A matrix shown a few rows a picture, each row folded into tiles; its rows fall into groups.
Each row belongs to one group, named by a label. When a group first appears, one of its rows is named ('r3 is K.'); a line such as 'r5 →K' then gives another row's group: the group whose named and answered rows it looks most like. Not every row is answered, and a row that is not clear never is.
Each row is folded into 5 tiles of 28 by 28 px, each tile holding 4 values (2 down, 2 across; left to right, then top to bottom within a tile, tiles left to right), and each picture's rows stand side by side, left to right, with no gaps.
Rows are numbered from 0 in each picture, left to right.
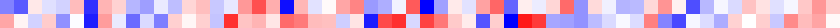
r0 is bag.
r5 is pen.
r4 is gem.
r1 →pen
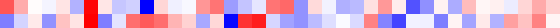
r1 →bag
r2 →gem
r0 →gem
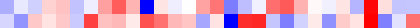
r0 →pen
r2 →gem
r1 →bag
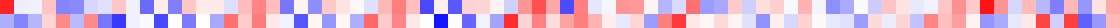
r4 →bag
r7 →gem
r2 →pen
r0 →gem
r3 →pen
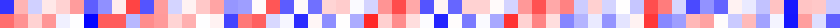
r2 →pen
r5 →bag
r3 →pen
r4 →gem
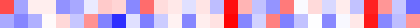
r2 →gem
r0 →gem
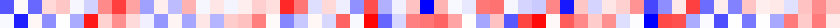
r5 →pen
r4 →bag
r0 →pen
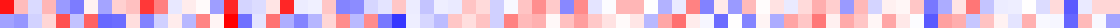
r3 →pen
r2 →gem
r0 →gem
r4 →bag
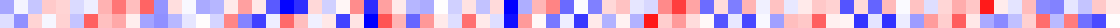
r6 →pen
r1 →gem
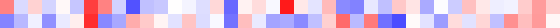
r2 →gem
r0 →gem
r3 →pen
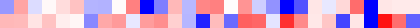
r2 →bag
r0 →bag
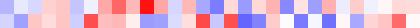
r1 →gem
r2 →pen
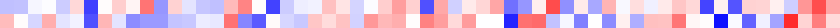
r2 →pen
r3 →bag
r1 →gem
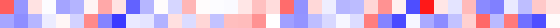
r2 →gem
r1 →pen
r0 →gem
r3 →gem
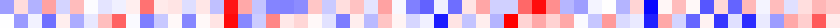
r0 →pen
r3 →pen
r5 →pen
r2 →bag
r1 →gem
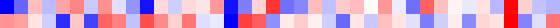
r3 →gem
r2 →bag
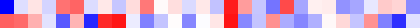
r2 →gem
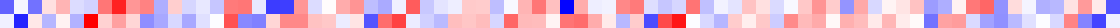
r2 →bag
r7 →gem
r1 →gem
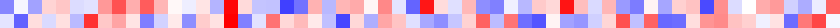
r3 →gem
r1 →gem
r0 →pen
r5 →bag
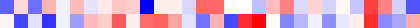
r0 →pen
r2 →gem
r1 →bag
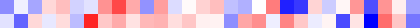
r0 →pen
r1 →bag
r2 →bag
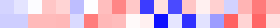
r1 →pen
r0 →pen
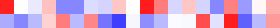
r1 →gem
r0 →gem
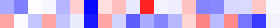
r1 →gem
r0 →bag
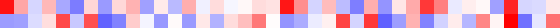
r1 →pen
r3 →gem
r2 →gem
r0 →gem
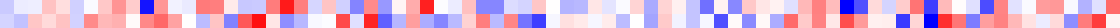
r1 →bag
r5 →pen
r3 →gem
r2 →gem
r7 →bag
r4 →bag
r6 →bag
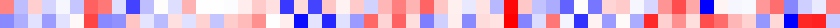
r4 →pen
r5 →bag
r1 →pen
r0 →gem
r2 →pen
